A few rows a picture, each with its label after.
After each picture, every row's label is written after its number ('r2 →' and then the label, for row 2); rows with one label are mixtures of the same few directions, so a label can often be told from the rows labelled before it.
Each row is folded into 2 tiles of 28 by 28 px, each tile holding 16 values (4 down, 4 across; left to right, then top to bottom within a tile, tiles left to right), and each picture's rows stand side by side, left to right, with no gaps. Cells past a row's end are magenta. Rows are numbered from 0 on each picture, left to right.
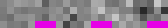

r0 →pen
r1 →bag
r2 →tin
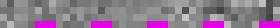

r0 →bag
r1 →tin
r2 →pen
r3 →bag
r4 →pen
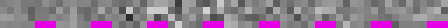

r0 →tin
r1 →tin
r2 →bag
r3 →bag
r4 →pen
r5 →bag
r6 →bag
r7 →pen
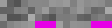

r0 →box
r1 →pen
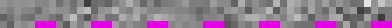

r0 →pen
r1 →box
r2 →box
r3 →tin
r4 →pen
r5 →box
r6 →box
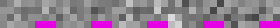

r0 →tin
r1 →bag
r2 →tin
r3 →pen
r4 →pen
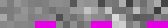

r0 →bag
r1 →tin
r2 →pen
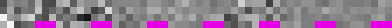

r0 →pen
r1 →pen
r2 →bag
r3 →box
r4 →pen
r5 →tin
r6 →pen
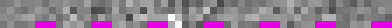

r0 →pen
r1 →bag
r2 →box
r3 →pen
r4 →pen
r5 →bag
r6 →box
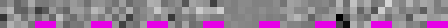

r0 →bag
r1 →bag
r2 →bag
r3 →tin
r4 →bag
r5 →box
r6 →pen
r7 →box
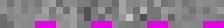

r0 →pen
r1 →tin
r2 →box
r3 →bag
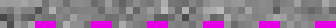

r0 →pen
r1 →bag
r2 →bag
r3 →bag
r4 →bag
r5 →tin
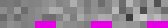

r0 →bag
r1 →box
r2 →box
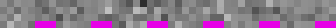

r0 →bag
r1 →bag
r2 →box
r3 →bag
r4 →tin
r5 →pen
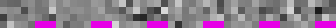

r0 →bag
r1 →bag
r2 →pen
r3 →bag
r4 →bag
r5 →bag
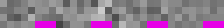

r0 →box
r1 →pen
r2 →bag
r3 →tin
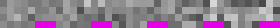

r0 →box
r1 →box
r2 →pen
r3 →pen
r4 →pen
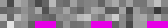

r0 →bag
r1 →pen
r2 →tin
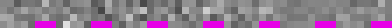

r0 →pen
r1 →bag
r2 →box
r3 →bag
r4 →bag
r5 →box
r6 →pen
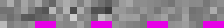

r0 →pen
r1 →bag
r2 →box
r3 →tin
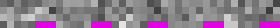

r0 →pen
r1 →pen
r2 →bag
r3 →box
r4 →pen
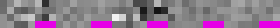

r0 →pen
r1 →tin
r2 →tin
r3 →bag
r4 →box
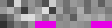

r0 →pen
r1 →box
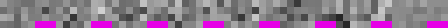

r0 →tin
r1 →bag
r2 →box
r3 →bag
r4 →box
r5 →box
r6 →pen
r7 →box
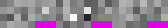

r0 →tin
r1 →box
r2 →box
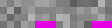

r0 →tin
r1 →pen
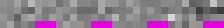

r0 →box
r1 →tin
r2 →bag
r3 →tin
